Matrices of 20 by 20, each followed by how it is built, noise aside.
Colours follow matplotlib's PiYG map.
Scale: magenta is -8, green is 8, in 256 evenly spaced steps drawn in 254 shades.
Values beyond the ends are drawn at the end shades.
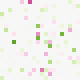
sparse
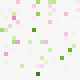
sparse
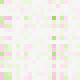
low rank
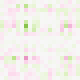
low rank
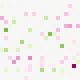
sparse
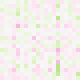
low rank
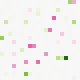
sparse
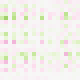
low rank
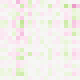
low rank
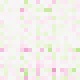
low rank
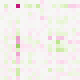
low rank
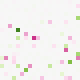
sparse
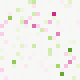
sparse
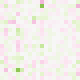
low rank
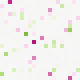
sparse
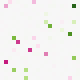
sparse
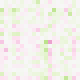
low rank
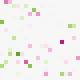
sparse
